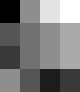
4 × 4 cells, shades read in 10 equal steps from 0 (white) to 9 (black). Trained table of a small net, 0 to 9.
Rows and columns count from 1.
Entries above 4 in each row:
1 2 2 3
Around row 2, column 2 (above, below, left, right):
4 5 6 4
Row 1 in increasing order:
0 1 4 9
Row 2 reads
6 5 4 3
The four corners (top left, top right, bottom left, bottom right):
9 0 4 7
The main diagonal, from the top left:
9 5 4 7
